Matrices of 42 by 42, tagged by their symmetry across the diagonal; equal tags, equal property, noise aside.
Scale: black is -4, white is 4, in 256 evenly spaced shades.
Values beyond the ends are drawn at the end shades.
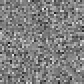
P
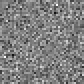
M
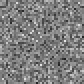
M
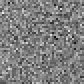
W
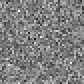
W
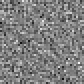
P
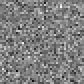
W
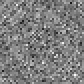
M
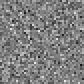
P
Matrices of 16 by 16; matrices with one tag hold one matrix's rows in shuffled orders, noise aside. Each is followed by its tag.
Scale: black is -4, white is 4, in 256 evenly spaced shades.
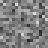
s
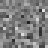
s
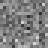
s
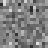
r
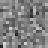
r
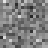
r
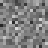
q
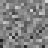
q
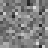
s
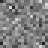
q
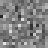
r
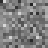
r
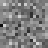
r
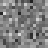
r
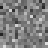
q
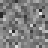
q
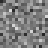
q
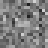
s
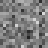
s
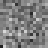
r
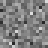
q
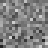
q
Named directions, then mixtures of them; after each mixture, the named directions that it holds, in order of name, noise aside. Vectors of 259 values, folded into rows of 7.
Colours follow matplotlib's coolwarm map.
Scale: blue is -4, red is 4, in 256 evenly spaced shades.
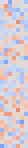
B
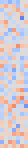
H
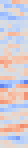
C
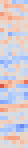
C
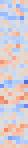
C, H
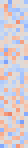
B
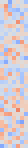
B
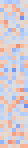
H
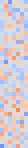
B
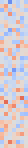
B, H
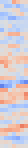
C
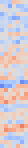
B, C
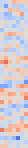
B, C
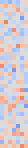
H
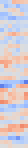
C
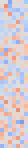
B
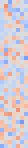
B
